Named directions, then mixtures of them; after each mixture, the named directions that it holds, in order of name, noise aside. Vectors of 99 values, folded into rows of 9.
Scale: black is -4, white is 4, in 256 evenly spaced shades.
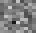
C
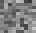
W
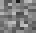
C, W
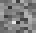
C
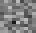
C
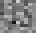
C, W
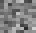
W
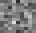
C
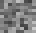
W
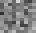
C, W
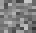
W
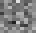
C, W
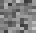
W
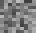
W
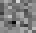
C, W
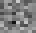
C, W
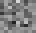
C, W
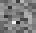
C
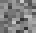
C, W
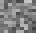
W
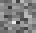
C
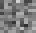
C, W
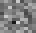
C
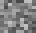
W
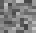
W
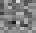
C, W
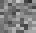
W
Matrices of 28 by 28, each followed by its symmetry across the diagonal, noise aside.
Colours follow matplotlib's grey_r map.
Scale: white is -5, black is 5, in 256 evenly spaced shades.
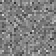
antisymmetric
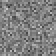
antisymmetric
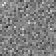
symmetric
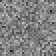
symmetric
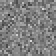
neither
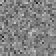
symmetric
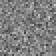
antisymmetric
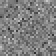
symmetric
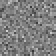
antisymmetric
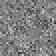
antisymmetric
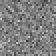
antisymmetric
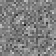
symmetric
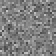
neither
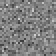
neither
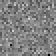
neither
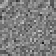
symmetric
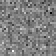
antisymmetric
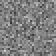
neither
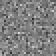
antisymmetric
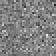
neither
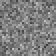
symmetric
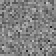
symmetric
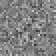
symmetric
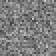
neither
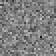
neither
